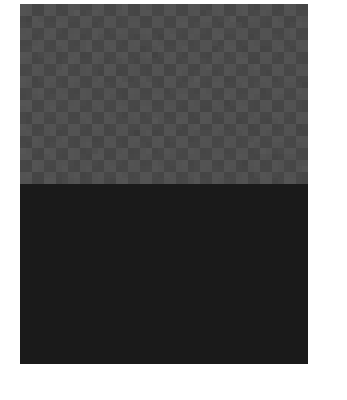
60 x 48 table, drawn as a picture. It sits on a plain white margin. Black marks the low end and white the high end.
It is made of 2 by 1 panels. Panel 1,1: low, checkered, faint in contrast. Panel 2,1: very low, flat.
